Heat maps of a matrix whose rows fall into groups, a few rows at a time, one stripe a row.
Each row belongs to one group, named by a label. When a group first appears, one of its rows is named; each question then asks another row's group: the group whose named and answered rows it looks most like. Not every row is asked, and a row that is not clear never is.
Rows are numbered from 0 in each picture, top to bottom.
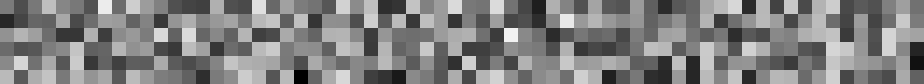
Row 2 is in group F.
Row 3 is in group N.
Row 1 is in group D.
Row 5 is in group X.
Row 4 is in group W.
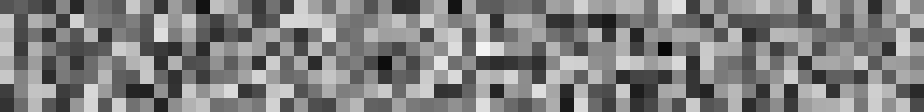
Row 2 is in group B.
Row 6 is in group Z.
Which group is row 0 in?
D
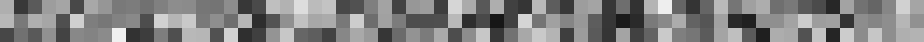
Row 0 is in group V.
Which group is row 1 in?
F
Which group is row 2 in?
Z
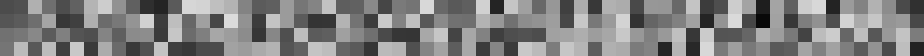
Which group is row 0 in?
Z
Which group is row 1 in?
Z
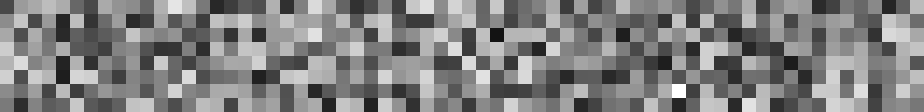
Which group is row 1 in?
W
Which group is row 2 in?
F
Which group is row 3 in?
X
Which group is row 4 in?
W
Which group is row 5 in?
F
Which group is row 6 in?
D
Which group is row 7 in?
N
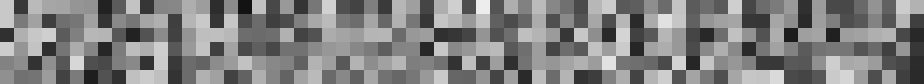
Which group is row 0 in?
B
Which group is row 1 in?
B
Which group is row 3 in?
B
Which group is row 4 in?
W
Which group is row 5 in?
N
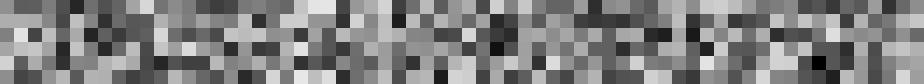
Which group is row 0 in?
V
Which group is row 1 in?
F
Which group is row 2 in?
W
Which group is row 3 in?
F
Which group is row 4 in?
X
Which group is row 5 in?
V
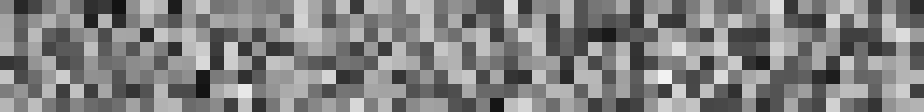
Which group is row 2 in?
F
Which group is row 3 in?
B
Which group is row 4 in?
Z
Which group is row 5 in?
V
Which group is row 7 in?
F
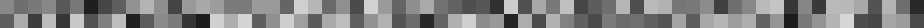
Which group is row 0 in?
N
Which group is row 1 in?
W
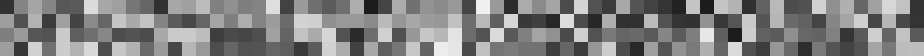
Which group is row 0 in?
Z
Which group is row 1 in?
N
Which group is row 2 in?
V
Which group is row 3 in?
B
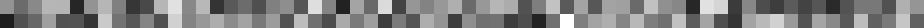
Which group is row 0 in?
V
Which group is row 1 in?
D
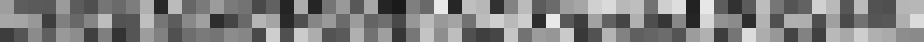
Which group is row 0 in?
D
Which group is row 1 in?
X
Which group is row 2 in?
N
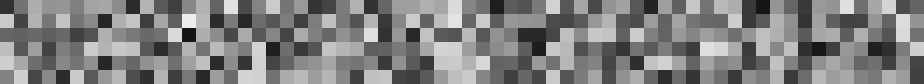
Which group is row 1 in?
B
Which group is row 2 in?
D
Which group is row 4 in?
B
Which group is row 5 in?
W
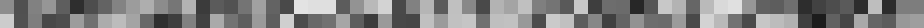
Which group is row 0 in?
V
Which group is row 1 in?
X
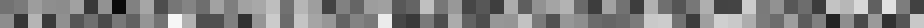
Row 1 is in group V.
